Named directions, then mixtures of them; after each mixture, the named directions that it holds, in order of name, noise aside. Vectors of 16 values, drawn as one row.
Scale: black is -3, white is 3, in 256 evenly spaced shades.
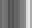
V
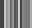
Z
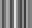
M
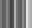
M, V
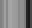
V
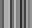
M, Z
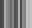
V, Z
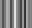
M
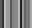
M, Z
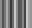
M, V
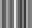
M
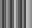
M, V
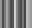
M, V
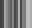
V, Z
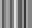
M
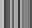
Z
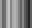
M, V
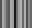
M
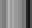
V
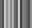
V, Z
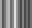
M, V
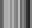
V, Z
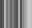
V, Z
